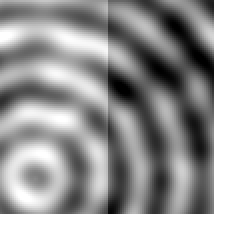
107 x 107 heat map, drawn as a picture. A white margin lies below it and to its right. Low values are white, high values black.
Neither half mirrors the other. On average the colour sits 50% of the way up the scale. A vertical seam about 50% of the way across splits the table, and the right part is higher. Concentric rings centre on the bottom left. No lone cell stands out from its neighbours.
